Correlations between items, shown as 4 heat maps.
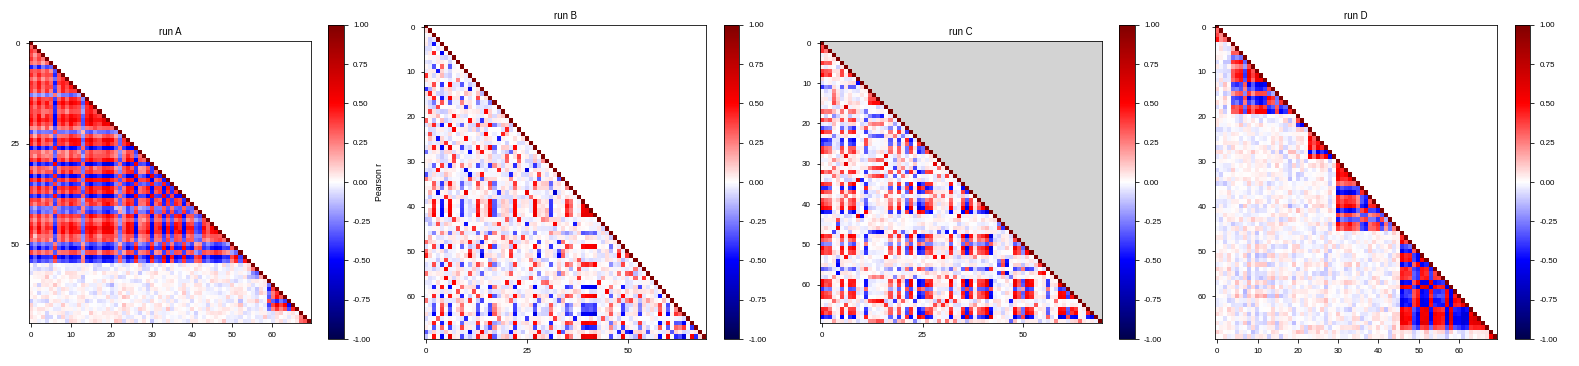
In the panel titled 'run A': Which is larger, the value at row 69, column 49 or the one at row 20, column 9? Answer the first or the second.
the second
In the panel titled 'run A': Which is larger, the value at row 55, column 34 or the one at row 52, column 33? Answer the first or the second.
the first
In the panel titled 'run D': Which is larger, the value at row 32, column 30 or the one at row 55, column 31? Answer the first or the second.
the first
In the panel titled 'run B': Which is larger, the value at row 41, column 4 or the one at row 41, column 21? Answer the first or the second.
the second
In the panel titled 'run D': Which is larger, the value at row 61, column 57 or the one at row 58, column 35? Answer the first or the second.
the first
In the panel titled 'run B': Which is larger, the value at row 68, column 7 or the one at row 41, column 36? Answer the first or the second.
the second
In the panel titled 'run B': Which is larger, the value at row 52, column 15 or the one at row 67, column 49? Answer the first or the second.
the first
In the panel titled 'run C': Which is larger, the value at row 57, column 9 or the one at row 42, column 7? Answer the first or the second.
the first
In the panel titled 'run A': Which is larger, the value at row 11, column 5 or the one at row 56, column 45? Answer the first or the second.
the first
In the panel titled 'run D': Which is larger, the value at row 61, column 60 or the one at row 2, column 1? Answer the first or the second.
the first
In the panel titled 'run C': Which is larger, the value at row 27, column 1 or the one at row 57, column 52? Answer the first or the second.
the first
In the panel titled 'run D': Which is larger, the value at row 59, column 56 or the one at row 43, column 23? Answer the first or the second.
the second
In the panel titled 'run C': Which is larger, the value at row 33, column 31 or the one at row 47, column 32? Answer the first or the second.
the first
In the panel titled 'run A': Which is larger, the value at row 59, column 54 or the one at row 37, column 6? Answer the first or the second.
the first
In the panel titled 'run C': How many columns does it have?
70
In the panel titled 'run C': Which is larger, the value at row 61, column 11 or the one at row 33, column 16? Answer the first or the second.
the first
